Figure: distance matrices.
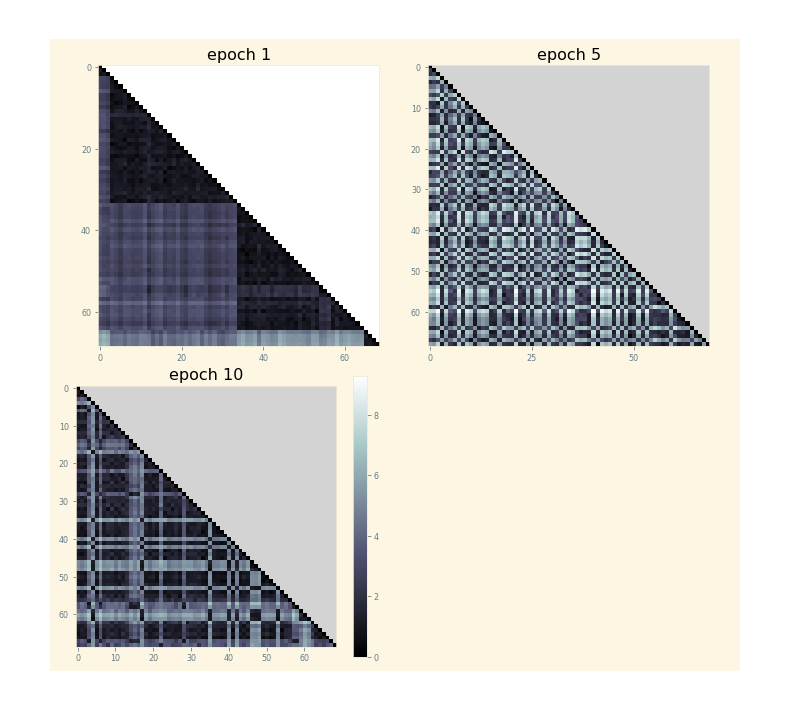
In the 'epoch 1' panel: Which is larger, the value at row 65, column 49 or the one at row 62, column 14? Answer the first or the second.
the first
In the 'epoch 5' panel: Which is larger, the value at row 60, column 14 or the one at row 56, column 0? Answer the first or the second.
the first
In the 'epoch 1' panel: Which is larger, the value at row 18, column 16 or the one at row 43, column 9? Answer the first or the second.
the second
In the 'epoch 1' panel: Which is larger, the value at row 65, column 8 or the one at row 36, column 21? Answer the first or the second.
the first
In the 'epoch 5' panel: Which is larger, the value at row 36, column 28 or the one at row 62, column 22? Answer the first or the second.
the first
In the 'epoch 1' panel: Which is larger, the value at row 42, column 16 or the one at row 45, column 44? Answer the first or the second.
the first
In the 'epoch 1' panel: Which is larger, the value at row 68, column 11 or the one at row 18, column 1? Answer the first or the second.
the first
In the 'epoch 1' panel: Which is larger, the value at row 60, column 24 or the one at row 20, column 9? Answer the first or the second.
the first
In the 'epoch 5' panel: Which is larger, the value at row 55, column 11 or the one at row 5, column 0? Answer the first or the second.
the second
